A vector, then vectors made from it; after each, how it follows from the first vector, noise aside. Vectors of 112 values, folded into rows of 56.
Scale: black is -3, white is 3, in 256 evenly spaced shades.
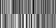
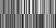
reversed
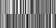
wrapped around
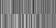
shrunk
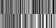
wrapped around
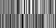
reversed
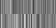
shrunk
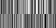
wrapped around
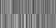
shrunk
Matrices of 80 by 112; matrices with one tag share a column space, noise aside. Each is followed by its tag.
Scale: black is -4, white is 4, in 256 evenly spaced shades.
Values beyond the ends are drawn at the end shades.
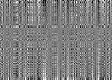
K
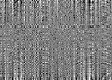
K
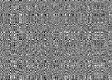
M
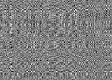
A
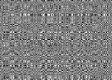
M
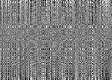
K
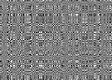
M
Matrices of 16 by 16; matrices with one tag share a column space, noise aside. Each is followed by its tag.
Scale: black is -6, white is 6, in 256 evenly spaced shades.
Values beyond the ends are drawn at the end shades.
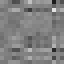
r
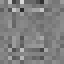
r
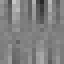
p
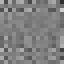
r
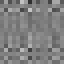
r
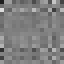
r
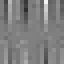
p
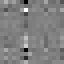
r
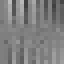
p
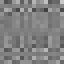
r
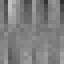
p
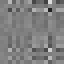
r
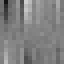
p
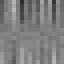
p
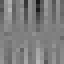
p
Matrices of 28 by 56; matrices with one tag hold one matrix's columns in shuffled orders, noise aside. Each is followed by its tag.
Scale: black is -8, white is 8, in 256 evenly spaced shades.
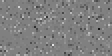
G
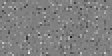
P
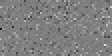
G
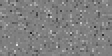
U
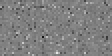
P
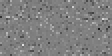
G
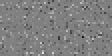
P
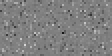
U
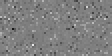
G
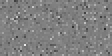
G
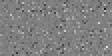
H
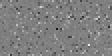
G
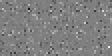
H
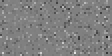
P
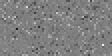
G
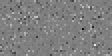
G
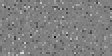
P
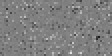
P
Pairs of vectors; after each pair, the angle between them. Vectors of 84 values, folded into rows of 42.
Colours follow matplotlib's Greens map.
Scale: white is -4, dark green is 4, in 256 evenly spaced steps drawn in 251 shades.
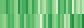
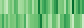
nearly opposite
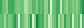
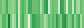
orthogonal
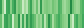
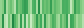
nearly opposite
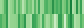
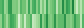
partly opposed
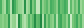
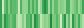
orthogonal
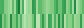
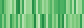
nearly parallel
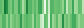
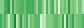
partly aligned
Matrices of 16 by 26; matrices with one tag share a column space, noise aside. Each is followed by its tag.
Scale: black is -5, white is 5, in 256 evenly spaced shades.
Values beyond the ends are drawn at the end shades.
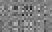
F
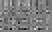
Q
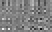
Q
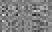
F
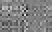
F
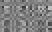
F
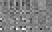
Q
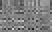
Q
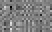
F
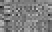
F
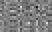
F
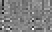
Q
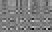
Q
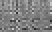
Q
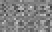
F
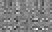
Q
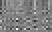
Q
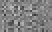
F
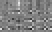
Q
